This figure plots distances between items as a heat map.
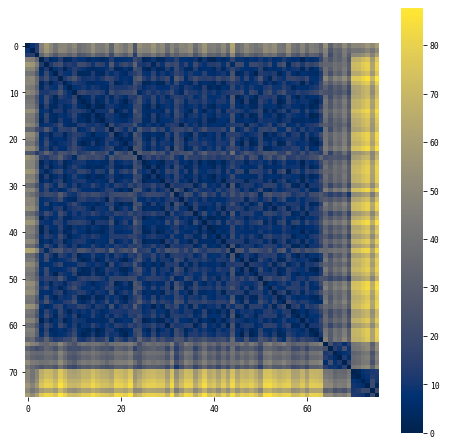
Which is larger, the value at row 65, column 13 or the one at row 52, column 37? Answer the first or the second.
the first
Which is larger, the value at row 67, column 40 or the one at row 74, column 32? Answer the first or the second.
the second
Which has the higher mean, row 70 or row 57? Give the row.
70
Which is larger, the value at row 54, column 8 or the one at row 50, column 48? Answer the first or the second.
the second
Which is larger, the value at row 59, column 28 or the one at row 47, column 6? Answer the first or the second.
the second
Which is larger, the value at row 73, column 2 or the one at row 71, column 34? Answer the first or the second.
the second
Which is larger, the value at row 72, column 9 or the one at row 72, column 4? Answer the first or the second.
the second
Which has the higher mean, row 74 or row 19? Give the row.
74
